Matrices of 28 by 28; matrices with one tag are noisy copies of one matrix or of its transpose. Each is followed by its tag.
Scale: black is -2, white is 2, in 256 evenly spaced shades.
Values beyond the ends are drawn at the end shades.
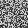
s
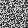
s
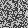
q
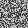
q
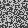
s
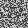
q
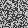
q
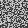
s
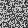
s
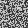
s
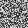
q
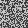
s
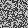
q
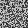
s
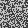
s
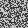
q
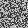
q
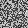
q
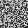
s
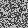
q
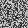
q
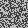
q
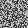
q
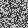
q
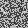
q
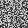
s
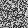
q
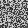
s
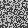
s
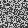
s
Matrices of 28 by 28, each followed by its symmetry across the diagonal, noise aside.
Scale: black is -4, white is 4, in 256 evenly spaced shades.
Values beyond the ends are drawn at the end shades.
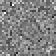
symmetric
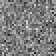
neither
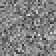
neither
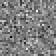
antisymmetric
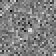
symmetric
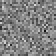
neither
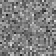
antisymmetric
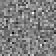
antisymmetric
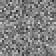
antisymmetric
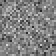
symmetric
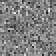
neither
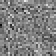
antisymmetric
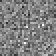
symmetric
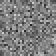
symmetric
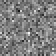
neither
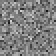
symmetric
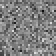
neither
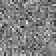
antisymmetric
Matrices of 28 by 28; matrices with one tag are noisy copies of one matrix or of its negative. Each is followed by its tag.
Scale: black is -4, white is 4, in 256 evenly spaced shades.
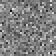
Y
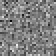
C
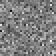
Y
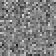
C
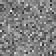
Y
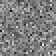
Y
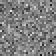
Y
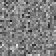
C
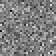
Y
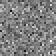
Y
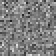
C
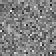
Y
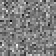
C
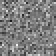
C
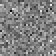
Y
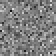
Y
